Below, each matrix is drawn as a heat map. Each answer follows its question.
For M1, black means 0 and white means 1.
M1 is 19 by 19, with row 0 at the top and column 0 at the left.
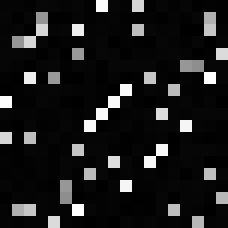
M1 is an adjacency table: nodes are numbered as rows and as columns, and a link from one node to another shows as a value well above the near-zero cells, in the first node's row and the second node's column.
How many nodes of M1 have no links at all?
0
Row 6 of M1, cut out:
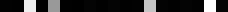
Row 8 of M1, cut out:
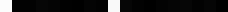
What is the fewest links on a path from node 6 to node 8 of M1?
4
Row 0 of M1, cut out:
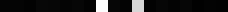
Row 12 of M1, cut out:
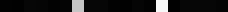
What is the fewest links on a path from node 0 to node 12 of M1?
4
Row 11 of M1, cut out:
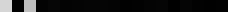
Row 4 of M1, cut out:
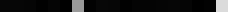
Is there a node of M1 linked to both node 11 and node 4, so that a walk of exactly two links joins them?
no
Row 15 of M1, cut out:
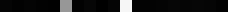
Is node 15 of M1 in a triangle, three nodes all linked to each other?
no
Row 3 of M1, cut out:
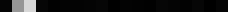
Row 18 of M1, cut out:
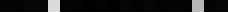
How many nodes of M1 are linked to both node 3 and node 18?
0
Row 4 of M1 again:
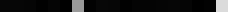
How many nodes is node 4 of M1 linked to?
2
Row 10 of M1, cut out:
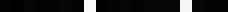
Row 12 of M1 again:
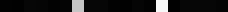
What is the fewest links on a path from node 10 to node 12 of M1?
5
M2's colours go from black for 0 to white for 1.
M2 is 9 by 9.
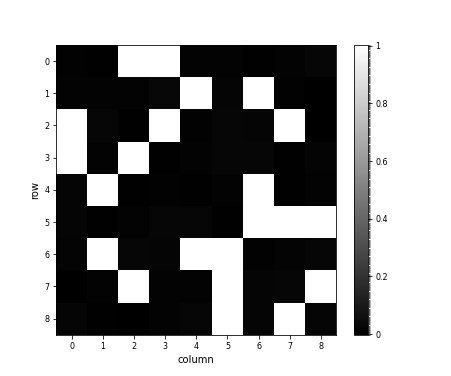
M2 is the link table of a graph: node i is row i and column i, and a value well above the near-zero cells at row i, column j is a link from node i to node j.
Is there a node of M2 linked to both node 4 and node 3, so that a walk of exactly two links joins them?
no
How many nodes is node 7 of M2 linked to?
3
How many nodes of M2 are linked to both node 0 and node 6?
0
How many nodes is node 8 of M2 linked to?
2
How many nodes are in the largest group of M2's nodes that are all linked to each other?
3
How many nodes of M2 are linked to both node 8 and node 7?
1
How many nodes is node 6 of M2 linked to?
3
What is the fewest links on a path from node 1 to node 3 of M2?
5
